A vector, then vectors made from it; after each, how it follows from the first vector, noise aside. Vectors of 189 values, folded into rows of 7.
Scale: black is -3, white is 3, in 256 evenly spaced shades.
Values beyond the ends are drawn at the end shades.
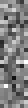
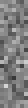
shrunk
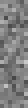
shrunk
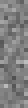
shrunk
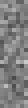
shrunk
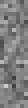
shrunk
